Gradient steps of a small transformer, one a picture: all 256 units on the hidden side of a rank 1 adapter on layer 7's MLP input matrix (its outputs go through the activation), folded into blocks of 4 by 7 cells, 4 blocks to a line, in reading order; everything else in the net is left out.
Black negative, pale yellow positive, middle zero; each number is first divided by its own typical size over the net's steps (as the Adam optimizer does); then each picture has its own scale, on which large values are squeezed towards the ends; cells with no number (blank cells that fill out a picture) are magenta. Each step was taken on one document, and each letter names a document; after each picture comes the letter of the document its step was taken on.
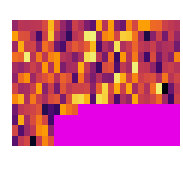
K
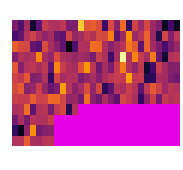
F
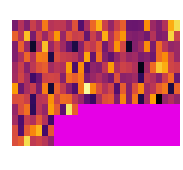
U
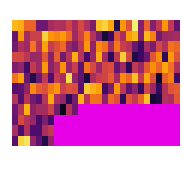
U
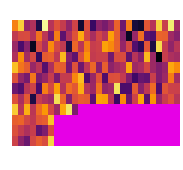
U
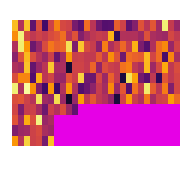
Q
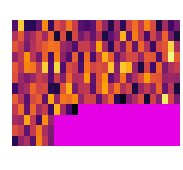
K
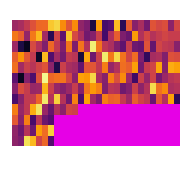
K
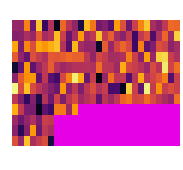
Q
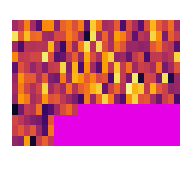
K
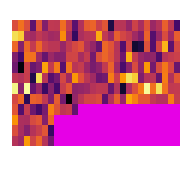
Q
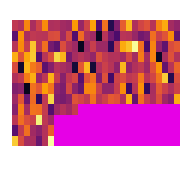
Q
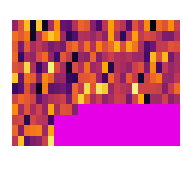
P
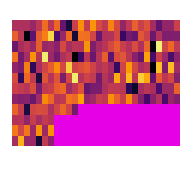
P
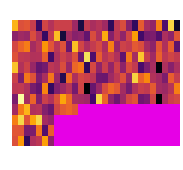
F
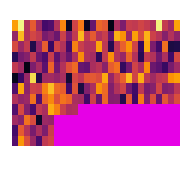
P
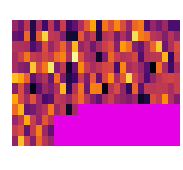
P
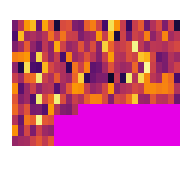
Q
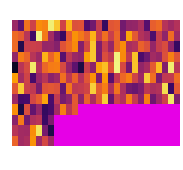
K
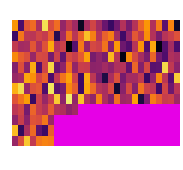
F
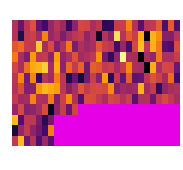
F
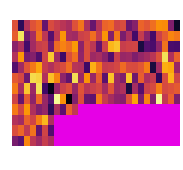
U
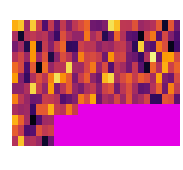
U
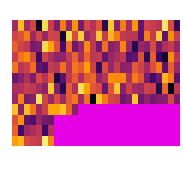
U
